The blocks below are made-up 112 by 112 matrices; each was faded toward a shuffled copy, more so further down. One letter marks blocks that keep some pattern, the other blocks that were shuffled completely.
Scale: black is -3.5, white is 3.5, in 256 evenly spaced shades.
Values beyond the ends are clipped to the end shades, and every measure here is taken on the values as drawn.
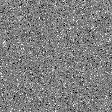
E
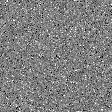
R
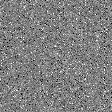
E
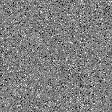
E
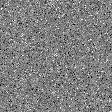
R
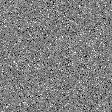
E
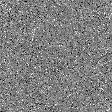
E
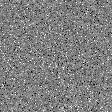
R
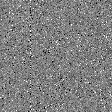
E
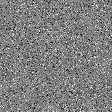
R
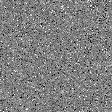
E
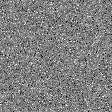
R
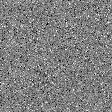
R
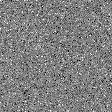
R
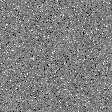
R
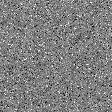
R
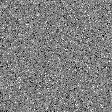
E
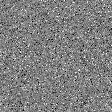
R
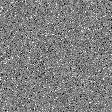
R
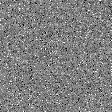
E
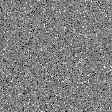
E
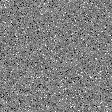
R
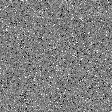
R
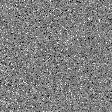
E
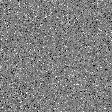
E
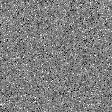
E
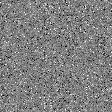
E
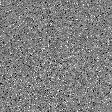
E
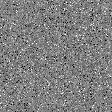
E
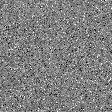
R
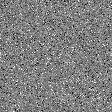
R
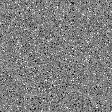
E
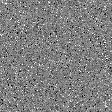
E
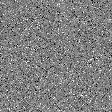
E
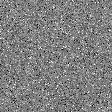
R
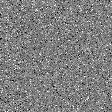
E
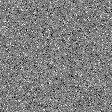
R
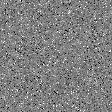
E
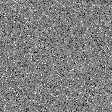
R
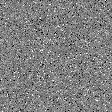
R
